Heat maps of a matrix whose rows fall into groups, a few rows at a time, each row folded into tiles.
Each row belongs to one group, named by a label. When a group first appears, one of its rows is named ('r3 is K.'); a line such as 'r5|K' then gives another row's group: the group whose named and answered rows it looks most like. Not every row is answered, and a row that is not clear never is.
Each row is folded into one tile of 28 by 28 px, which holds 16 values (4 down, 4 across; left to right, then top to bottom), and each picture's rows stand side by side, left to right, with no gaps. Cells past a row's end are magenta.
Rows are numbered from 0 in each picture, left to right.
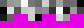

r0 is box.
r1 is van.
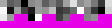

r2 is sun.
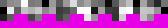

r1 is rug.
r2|sun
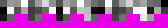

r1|sun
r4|sun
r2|box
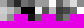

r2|sun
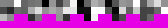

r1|rug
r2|van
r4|box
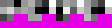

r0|rug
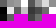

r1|sun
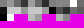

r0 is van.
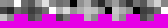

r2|rug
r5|sun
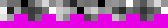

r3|rug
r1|sun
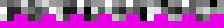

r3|box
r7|rug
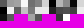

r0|box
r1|van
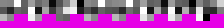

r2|van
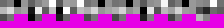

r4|rug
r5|box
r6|rug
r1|box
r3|rug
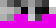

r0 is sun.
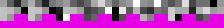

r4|box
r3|sun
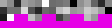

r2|rug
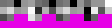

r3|box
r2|rug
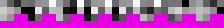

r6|rug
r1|box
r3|box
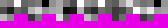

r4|sun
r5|rug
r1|rug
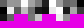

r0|box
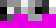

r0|box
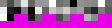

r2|rug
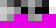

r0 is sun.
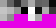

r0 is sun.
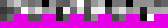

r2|box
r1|rug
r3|van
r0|sun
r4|rug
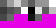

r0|sun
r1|box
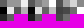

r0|box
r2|sun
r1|box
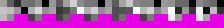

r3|rug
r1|rug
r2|sun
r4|sun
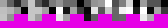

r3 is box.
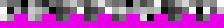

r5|van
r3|sun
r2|sun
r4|rug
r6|sun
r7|box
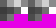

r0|sun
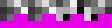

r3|van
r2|van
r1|sun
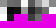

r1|sun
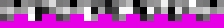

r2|rug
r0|rug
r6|box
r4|van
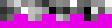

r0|sun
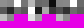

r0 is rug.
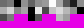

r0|rug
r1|box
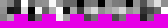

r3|rug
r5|sun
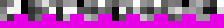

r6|rug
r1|sun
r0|van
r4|box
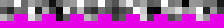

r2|box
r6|rug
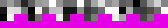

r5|sun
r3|sun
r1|box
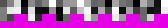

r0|van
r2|box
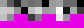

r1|rug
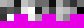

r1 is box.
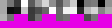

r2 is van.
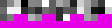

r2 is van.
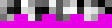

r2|van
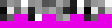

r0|box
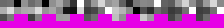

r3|sun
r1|rug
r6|sun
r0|rug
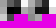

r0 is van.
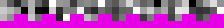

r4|sun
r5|rug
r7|sun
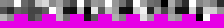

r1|sun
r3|box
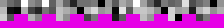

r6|van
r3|rug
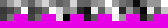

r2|van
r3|box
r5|box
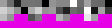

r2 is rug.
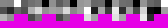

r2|rug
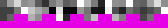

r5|sun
